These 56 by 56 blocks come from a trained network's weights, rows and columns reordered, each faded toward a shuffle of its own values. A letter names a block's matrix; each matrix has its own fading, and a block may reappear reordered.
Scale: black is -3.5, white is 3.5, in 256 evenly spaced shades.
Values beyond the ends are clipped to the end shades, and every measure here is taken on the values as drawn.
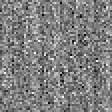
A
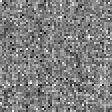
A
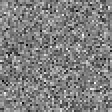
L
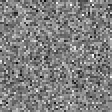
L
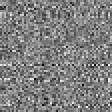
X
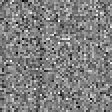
A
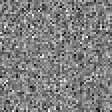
A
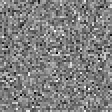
L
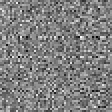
X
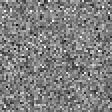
L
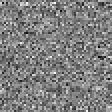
X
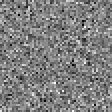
L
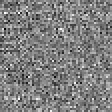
X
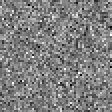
L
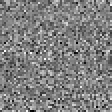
X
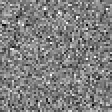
L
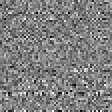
X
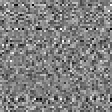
X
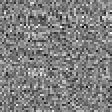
X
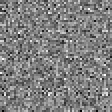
X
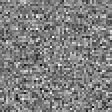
X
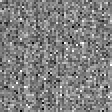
A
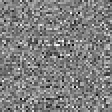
X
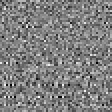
X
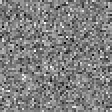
L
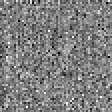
A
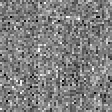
A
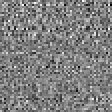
X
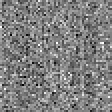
A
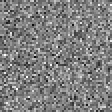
L
